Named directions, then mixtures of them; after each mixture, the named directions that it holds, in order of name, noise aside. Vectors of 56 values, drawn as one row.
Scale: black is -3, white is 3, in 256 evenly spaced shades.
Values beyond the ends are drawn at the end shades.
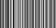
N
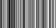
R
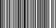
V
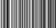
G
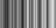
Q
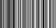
N, R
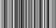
N, Q, R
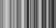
Q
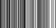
Q, R, V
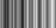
Q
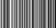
G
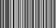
N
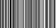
G, N, V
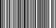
V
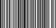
V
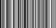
N, V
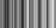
Q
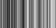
Q, R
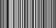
G, N, V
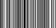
V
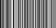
N, V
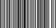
V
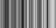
Q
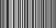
G, N, V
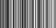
N, Q, V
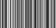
G, R
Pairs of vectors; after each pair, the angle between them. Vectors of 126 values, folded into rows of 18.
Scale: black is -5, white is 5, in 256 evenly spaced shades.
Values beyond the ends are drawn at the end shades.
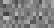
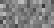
partly opposed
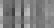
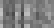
nearly parallel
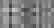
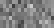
orthogonal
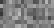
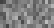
partly aligned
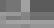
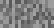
orthogonal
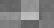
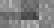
nearly opposite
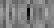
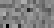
orthogonal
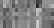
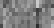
nearly opposite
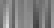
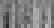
nearly opposite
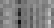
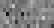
orthogonal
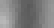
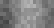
nearly opposite
